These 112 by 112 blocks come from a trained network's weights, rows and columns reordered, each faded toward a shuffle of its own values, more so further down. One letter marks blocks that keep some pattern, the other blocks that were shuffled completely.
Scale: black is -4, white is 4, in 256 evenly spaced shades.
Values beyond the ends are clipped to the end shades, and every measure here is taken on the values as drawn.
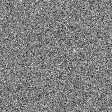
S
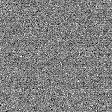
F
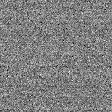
F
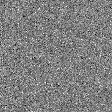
F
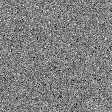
S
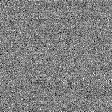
F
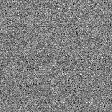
F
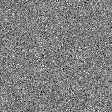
F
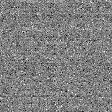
F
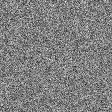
S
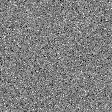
S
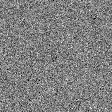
S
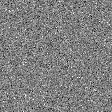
S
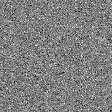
F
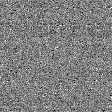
F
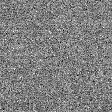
F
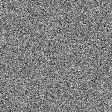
S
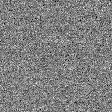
F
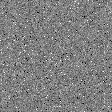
S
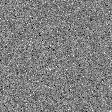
S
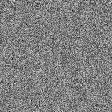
F
